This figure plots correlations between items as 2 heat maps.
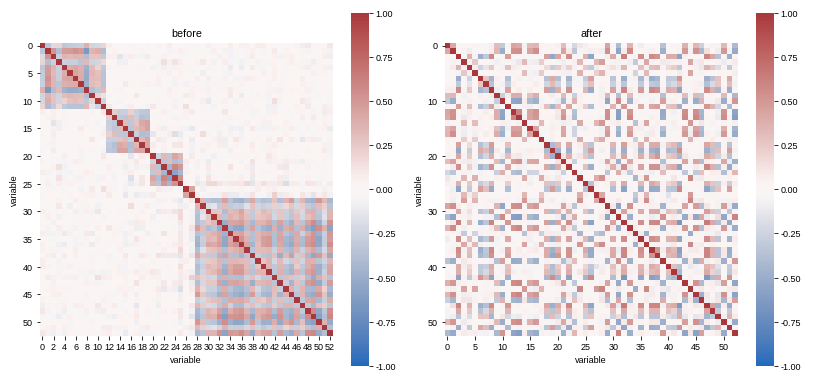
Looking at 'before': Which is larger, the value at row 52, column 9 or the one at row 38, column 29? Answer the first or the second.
the second
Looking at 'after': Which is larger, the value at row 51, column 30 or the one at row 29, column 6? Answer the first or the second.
the second
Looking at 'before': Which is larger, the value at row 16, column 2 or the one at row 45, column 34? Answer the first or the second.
the first
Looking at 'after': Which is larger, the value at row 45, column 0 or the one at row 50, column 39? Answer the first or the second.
the first
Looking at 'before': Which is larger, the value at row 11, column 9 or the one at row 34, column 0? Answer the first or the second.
the second
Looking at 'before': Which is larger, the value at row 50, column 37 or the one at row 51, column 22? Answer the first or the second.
the second
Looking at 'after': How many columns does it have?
53
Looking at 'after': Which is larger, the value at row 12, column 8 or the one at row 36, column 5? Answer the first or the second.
the second
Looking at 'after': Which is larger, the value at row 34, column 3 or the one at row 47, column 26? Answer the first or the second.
the first
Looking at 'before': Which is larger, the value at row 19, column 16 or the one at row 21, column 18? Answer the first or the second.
the second
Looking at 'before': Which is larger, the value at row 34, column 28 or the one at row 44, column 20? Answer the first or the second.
the second
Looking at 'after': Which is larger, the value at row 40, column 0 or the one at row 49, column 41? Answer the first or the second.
the first
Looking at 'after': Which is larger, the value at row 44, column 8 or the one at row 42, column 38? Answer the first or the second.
the first
